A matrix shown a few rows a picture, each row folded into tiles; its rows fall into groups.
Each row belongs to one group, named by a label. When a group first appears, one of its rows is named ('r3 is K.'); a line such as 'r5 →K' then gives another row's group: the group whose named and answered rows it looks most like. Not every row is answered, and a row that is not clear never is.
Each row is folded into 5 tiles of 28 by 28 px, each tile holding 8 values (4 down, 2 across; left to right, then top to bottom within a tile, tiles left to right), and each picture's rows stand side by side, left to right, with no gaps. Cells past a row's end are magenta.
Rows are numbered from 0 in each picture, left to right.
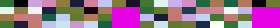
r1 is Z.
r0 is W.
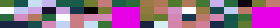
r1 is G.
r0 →W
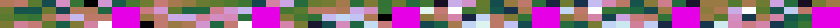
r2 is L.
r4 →W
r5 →G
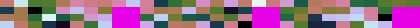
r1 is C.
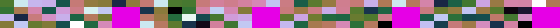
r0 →Z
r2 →C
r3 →C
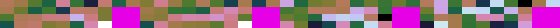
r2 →L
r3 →G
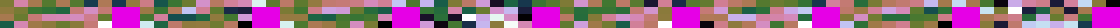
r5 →Z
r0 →Z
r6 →C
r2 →C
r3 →L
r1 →C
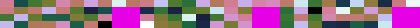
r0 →C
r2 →G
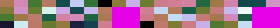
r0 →G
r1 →Z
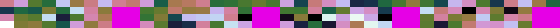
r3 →W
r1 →L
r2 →L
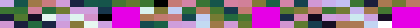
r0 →L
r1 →W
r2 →L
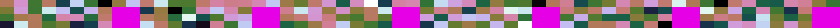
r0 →G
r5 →W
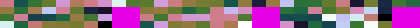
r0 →C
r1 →Z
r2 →L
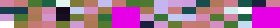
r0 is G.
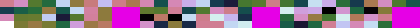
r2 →W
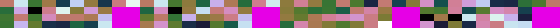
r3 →L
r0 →G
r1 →G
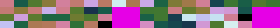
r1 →L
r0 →C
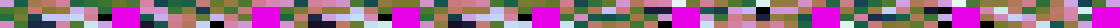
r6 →C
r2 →L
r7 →Z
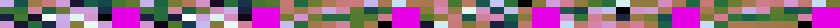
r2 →C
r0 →L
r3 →G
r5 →C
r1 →L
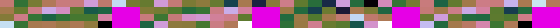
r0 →C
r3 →C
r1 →Z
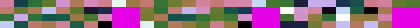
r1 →C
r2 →W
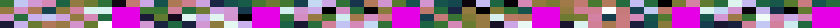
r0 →Z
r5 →W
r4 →G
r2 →W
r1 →L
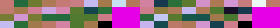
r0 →C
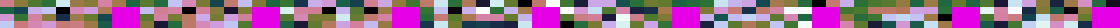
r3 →G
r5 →Z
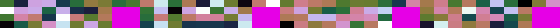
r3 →G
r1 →G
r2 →Z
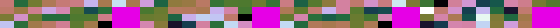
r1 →L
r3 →W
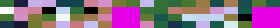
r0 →W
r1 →L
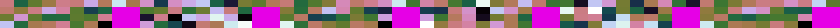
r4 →W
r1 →L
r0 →C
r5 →C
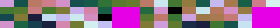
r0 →L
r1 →G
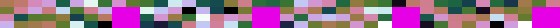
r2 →Z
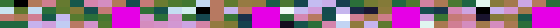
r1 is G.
